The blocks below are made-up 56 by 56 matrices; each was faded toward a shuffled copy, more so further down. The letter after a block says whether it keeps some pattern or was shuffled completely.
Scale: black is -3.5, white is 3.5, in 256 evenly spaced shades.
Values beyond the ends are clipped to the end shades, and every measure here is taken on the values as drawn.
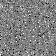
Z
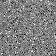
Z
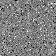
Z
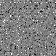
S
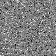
Z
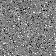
Z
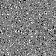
S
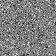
Z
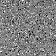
S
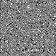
S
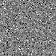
S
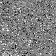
S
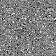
S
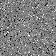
Z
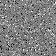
Z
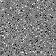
S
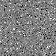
S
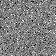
Z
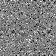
S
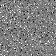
Z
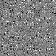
S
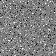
Z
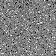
Z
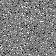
Z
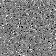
S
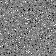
Z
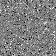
Z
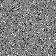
S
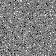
Z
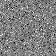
S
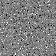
S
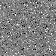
Z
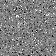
Z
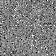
S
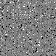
S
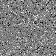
S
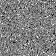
S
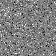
S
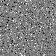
Z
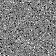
S
